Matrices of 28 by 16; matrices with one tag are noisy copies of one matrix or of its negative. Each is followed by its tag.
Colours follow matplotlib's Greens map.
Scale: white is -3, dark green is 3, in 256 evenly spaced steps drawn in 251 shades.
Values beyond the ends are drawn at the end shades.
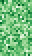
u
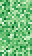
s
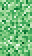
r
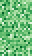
s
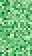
s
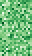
s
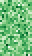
u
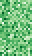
s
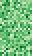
s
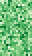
u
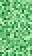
s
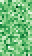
u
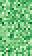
s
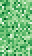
s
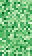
s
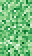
r
